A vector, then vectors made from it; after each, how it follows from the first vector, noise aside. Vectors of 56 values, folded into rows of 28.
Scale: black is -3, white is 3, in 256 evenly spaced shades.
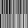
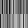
copied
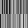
copied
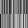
copied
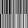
copied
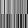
reversed
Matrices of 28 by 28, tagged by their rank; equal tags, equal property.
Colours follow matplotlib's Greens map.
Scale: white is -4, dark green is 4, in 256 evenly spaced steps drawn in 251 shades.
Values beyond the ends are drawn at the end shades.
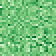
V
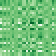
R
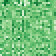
V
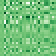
R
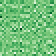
V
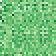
V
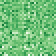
V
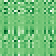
R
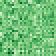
V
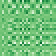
R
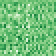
V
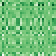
R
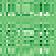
R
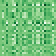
R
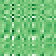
R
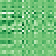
R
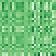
R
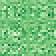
V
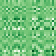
R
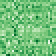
V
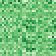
V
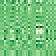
R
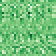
V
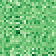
V
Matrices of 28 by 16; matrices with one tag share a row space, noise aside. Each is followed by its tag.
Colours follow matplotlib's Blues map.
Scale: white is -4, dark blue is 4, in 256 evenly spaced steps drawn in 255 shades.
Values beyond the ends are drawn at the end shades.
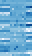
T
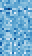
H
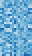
H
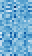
H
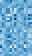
H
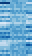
T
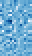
H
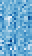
H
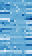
T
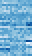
T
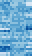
T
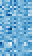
H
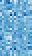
H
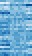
T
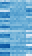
T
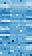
T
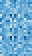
H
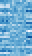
T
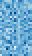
H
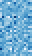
H
